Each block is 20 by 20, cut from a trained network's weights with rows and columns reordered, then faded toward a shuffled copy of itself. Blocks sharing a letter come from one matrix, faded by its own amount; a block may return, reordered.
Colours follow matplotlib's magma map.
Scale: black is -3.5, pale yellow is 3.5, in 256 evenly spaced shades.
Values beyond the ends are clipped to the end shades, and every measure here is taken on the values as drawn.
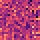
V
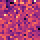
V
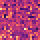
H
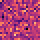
V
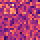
V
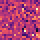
V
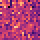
H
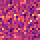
V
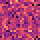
V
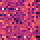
H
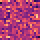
V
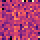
H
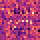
H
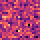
V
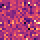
H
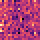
H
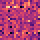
H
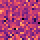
V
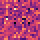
V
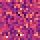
V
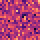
V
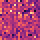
H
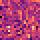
V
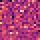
V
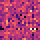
H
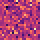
V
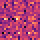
H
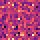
H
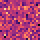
V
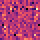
H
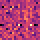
H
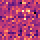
H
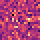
V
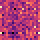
H
